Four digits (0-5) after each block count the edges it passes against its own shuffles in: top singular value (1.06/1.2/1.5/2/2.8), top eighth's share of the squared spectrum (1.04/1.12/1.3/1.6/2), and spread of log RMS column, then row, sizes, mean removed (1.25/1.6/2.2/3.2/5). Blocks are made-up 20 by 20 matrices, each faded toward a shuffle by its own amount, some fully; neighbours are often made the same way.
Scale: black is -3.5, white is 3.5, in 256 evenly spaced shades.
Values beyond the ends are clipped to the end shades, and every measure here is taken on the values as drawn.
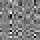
3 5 2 1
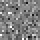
1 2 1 0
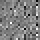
3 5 2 0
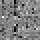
3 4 1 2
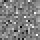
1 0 0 0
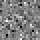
1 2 0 0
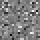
2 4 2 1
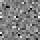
2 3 0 0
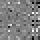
3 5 2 1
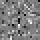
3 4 1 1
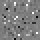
1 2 0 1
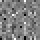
3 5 2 1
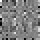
3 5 2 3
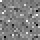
0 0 0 0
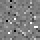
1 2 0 0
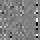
3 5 2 0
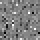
1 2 0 0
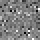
0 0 0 0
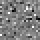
2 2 0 0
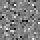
2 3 0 0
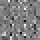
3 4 1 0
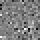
2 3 0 1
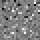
0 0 0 0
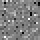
0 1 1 0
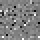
1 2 0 1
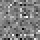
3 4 1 1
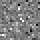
0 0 0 0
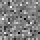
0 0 0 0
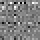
3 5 1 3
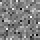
0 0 0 0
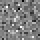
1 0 0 0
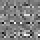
3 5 2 3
